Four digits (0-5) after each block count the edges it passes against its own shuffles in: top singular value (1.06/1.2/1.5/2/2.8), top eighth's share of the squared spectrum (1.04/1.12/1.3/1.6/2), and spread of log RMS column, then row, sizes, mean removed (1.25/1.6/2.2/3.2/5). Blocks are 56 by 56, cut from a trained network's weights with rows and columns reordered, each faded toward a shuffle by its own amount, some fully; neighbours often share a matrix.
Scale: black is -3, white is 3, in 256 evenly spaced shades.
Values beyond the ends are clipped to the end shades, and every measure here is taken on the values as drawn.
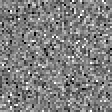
0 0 0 0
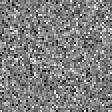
0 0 0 0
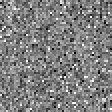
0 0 0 0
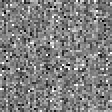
2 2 0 1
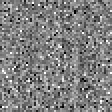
2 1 0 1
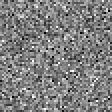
1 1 0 0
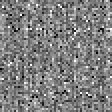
2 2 0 2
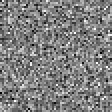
0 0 0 0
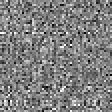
3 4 2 2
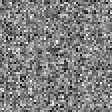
2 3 1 1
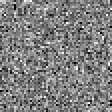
2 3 1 1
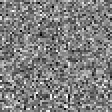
3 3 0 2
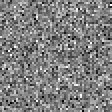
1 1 0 0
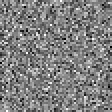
2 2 0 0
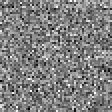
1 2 0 0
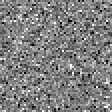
0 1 0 0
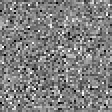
2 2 0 1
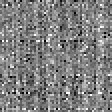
3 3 0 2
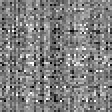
4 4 0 4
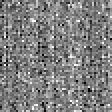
3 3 0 2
